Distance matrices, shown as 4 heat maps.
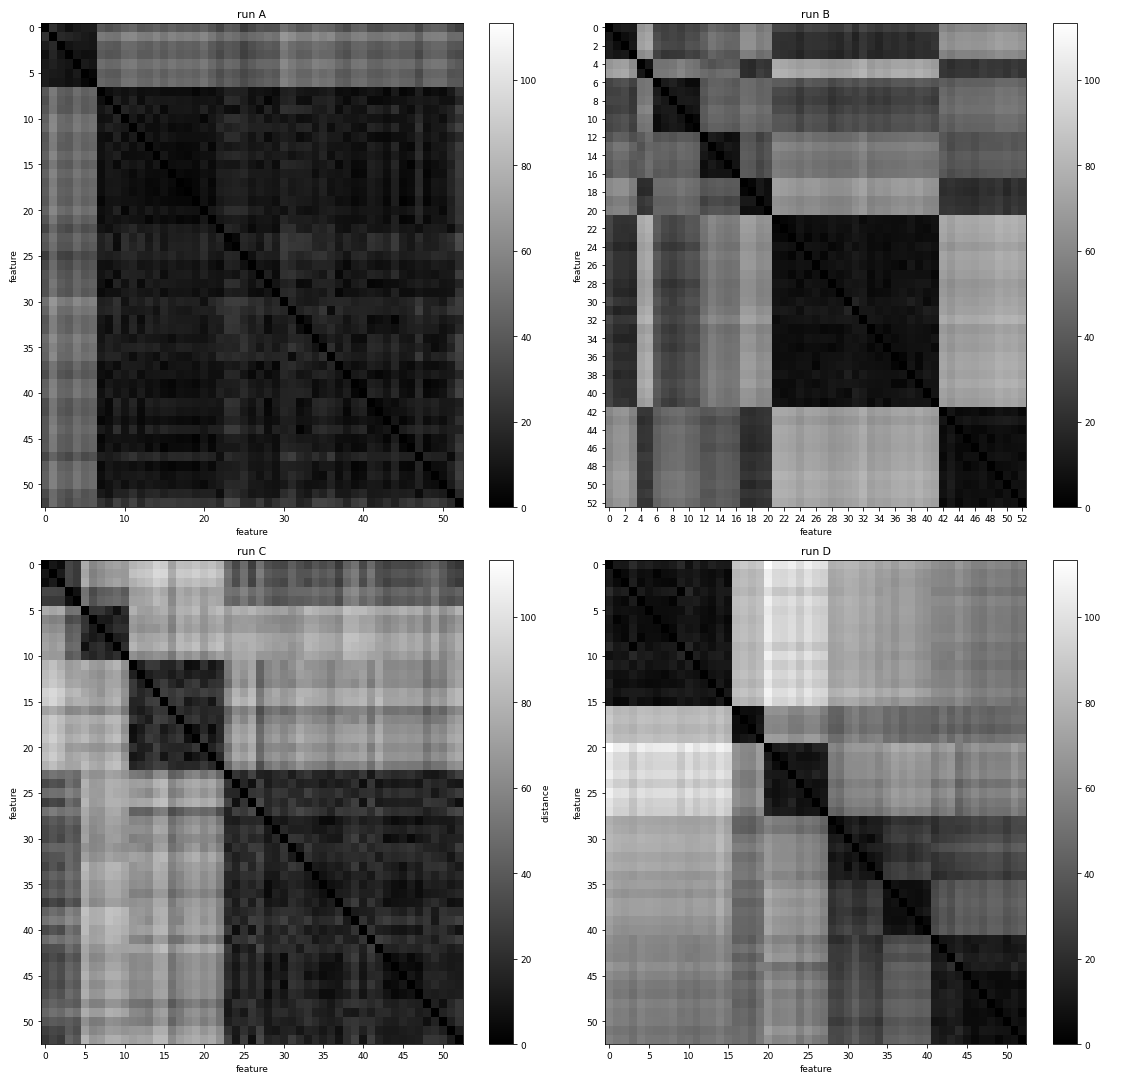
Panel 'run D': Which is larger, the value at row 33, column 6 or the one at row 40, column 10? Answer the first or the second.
the first
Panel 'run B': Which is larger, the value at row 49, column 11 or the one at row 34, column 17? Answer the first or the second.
the second
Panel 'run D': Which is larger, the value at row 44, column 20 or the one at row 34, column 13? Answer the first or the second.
the second
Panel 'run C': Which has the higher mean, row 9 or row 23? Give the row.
9
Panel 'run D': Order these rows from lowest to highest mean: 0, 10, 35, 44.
44, 35, 10, 0
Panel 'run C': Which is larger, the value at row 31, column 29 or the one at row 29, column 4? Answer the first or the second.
the second
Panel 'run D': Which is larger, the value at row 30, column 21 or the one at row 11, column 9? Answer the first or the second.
the first
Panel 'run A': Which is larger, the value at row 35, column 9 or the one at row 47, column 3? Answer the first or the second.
the second
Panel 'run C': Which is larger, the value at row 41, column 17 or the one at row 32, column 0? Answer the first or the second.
the first
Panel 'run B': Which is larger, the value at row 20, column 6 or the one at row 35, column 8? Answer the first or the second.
the first
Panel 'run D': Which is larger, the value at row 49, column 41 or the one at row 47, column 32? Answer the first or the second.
the second
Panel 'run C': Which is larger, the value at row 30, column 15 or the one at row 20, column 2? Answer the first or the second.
the second
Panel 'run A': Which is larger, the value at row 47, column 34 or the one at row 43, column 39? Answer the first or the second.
the first
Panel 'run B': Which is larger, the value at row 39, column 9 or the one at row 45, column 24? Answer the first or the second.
the second
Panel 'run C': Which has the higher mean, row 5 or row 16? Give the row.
5
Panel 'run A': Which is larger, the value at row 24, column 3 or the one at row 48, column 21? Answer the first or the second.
the first
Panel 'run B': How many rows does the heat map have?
53
